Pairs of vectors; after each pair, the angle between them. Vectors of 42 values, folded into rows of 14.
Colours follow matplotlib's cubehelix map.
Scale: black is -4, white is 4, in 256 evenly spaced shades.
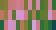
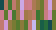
partly aligned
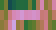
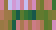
nearly opposite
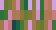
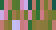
nearly opposite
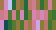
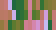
partly aligned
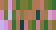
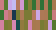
orthogonal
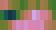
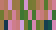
orthogonal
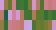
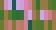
partly opposed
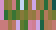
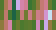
orthogonal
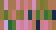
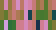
nearly parallel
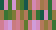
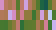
partly opposed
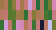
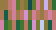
nearly opposite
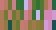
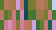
partly opposed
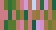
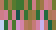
partly aligned
